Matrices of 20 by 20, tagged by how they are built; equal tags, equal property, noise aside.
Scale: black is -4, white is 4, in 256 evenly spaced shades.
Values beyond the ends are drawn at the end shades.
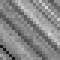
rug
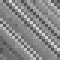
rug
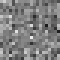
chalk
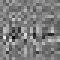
chalk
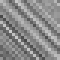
rug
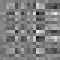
chalk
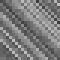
rug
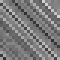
rug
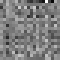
chalk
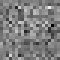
chalk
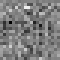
chalk
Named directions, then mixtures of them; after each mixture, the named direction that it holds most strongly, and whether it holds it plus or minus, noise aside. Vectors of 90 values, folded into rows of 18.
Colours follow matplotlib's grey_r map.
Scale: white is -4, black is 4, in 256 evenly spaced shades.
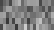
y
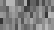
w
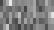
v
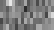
w, plus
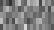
y, plus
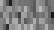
v, minus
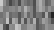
v, minus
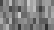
v, plus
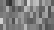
w, minus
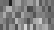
y, plus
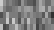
y, minus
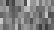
w, minus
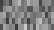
y, plus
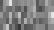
v, plus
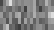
v, plus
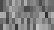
y, plus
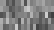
w, minus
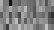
v, minus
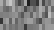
w, plus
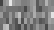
v, plus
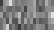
v, plus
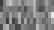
v, plus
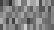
y, plus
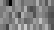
v, minus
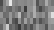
v, plus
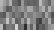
y, minus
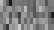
v, minus
